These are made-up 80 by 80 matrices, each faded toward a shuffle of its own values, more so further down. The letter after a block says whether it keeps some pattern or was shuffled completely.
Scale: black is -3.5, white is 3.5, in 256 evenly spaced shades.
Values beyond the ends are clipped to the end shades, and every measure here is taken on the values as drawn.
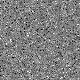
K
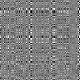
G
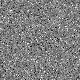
K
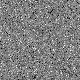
K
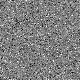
K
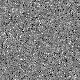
K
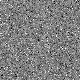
K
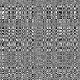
G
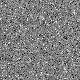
K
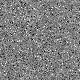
K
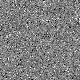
K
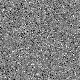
K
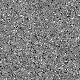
K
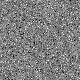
K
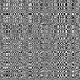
G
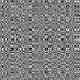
G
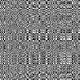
G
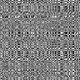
G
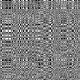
G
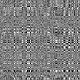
G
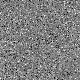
K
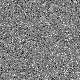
K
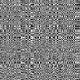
G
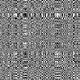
G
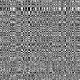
G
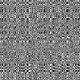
G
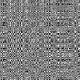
G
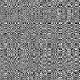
G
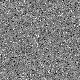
K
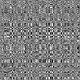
G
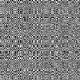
G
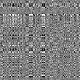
G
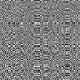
G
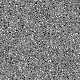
K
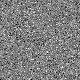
K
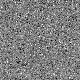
K
